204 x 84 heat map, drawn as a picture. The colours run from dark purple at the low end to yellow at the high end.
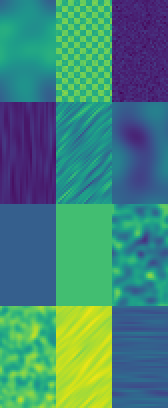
The table splits into 4 rows of 3 panels. Panel 1,1: middling, smooth. Panel 1,2: high, checkered. Panel 1,3: very low, fine-grained, faint in contrast. Panel 2,1: very low, streaked downward, faint in contrast. Panel 2,2: middling, slanting up to the right. Panel 2,3: low, smooth. Panel 3,1: low, flat. Panel 3,2: high, flat. Panel 3,3: middling, blotchy, strong in contrast. Panel 4,1: high, blotchy. Panel 4,2: very high, slanting up to the right, faint in contrast. Panel 4,3: low, streaked across, faint in contrast.
